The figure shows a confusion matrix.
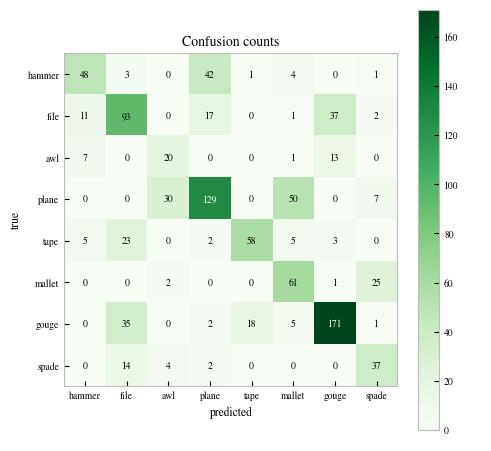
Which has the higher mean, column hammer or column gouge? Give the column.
gouge
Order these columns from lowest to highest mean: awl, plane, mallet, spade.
awl, spade, mallet, plane
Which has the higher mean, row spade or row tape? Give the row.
tape
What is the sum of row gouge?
232
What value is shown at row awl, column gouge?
13
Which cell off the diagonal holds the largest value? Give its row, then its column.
plane, mallet
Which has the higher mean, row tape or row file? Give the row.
file
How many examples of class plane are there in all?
216
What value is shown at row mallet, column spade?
25
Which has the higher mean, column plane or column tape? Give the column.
plane
